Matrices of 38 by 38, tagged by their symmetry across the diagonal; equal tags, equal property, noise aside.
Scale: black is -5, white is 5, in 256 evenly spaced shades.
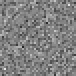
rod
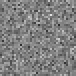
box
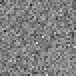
rod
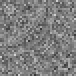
rod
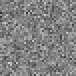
box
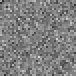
rod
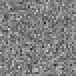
box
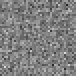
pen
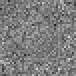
rod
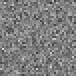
box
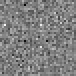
pen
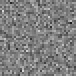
pen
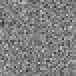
pen
